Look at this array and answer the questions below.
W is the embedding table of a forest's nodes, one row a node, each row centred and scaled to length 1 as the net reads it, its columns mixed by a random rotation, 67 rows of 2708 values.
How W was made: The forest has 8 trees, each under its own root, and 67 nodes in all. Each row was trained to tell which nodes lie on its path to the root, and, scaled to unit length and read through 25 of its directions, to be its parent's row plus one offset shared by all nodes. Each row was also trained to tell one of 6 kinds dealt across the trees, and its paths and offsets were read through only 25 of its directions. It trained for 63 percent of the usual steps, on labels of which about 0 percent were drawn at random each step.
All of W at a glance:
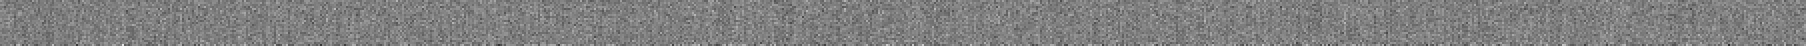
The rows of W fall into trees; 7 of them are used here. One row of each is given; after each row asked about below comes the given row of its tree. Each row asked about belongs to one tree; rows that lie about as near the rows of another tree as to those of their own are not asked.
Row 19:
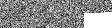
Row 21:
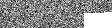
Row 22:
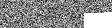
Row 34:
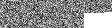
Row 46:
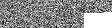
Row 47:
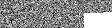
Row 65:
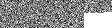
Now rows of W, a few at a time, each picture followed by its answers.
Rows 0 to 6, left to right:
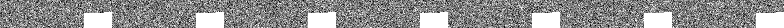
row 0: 21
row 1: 19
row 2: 22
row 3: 21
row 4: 46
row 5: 47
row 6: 46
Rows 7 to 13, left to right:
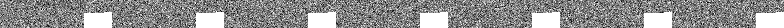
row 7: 21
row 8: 19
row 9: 65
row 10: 34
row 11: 34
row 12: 21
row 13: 19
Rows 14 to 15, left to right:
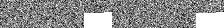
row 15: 46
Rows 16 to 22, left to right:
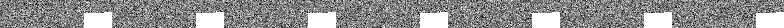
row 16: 21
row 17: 19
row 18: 21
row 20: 47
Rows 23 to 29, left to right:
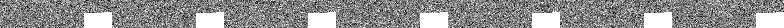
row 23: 47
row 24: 22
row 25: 19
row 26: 34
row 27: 65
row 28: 22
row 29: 46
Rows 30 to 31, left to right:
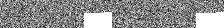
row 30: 19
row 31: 34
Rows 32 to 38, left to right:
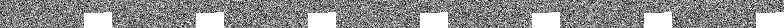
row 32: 22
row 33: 46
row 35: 19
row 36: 46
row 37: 65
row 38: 34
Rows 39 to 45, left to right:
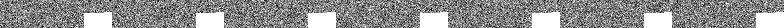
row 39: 47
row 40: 22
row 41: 46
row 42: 22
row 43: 46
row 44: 65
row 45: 22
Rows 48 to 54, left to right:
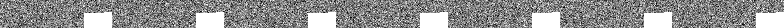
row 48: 34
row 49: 22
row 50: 21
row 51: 46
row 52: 46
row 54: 65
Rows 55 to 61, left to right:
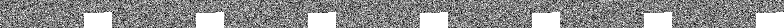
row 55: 47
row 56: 47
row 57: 21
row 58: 19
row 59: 65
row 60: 47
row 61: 34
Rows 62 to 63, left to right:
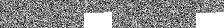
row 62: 65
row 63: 22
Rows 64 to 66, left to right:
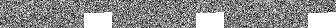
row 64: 47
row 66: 47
